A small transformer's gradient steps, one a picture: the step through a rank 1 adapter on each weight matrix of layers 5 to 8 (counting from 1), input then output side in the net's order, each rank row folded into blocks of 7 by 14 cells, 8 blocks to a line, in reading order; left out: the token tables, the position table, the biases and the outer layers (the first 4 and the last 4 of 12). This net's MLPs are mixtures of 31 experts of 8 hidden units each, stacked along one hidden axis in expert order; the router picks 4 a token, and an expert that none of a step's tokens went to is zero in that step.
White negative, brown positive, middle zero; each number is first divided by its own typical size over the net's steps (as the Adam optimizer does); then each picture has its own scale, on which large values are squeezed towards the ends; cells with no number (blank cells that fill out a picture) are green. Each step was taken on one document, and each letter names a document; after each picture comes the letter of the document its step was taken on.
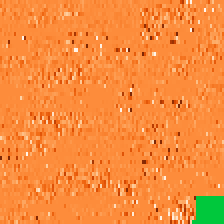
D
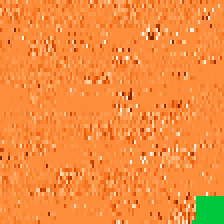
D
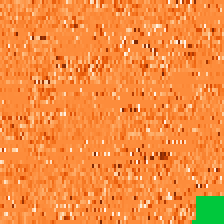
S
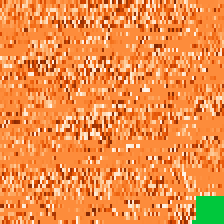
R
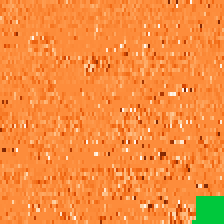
S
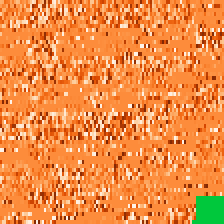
S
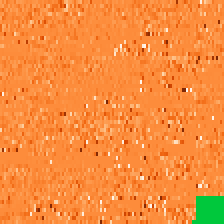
S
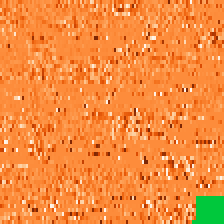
S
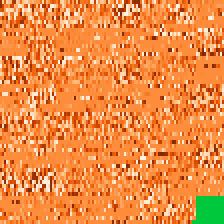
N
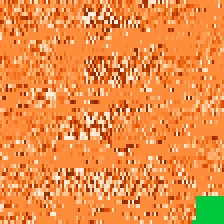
R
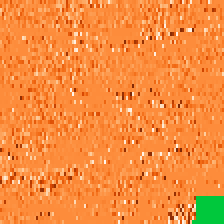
D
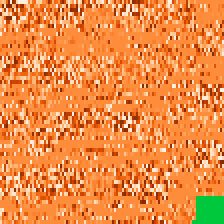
N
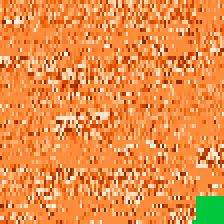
R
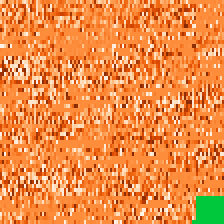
N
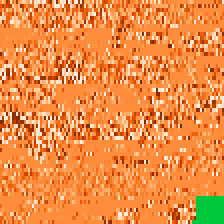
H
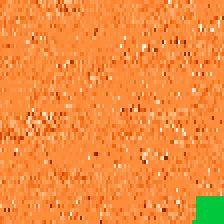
S
